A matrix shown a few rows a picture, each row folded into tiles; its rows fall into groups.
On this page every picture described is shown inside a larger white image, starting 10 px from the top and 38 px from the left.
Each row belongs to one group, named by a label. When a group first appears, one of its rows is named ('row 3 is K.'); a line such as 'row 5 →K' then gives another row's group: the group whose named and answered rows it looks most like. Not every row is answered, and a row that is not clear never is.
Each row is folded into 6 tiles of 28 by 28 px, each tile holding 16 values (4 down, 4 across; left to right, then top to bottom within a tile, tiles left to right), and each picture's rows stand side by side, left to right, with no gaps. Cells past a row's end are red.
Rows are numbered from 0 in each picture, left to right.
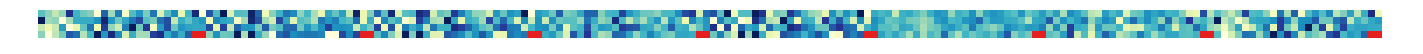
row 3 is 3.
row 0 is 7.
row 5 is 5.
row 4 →3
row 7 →7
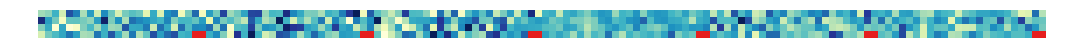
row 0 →7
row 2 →7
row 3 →5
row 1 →3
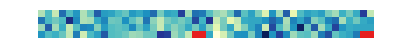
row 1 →7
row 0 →5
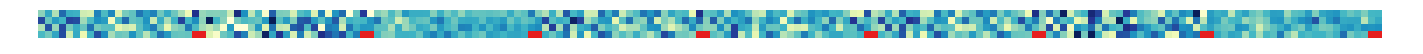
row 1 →7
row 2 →7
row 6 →3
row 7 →5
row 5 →5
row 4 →5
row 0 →5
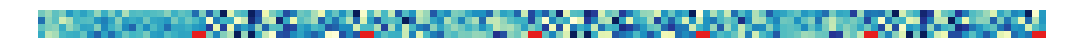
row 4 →5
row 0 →7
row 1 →3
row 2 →5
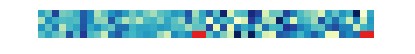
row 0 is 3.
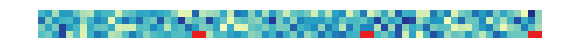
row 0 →5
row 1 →7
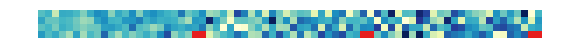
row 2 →3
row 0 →5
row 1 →7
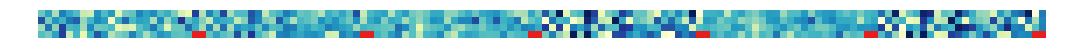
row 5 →3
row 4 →5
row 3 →3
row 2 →5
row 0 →5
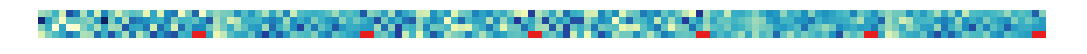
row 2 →5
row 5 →7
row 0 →7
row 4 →5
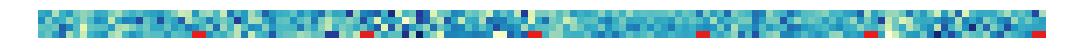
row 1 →5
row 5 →7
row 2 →3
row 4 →3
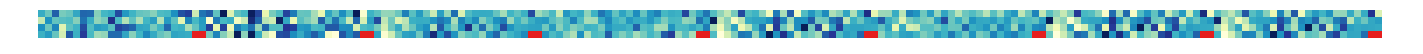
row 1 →3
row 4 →7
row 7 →7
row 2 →7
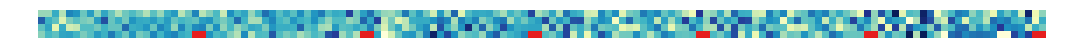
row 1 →5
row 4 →5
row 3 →5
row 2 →7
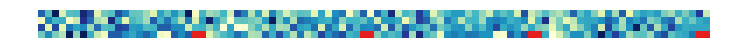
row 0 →3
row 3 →7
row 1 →7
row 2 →3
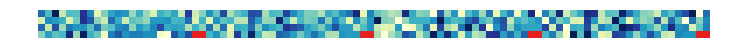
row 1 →3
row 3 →3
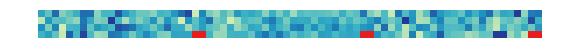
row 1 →7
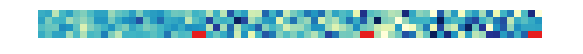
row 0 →5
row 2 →7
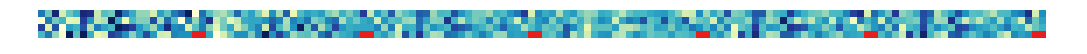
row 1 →7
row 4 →3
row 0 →3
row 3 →5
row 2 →3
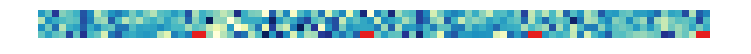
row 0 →3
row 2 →3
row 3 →5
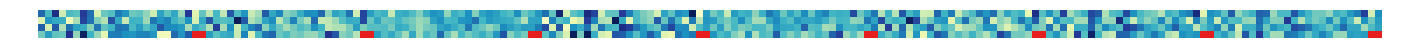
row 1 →5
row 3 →3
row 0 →3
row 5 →5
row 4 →5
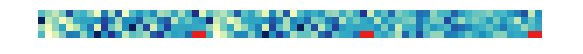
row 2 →3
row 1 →7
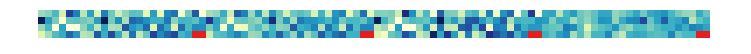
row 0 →7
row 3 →5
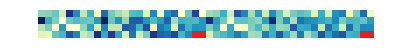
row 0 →7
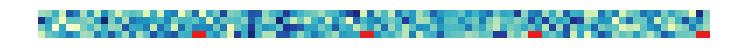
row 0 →7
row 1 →3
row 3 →5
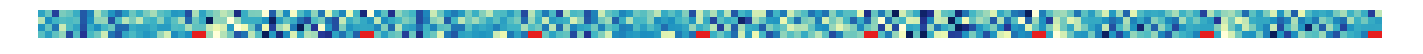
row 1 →7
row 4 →5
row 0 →3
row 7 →7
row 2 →3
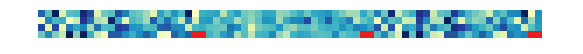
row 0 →3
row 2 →3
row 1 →5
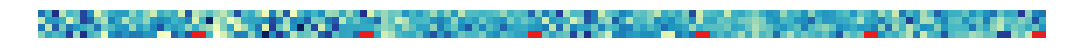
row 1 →7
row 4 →5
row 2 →7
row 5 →5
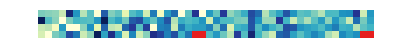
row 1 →3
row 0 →7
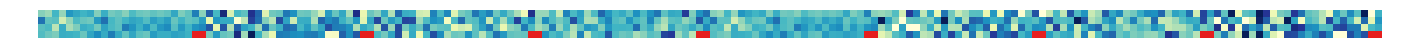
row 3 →5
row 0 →7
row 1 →3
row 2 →5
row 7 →3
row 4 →7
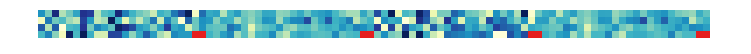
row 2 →3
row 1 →5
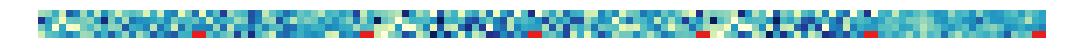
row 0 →7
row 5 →5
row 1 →3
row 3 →5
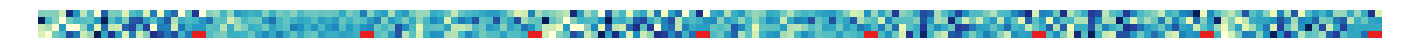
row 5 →3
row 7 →7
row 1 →7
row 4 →5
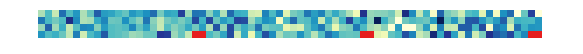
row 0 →5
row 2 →7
